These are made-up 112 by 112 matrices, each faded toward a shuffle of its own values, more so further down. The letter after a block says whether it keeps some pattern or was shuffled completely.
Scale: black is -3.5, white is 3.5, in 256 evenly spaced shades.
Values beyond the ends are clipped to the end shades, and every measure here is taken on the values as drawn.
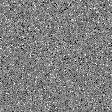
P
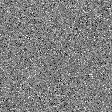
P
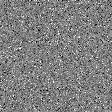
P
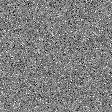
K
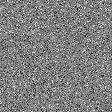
P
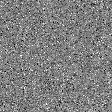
P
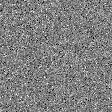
K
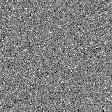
P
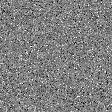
P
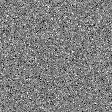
P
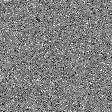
K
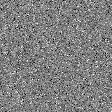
K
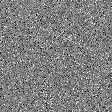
P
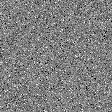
K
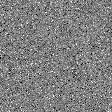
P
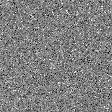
K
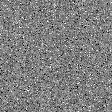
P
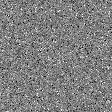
K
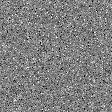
K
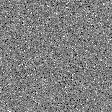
K
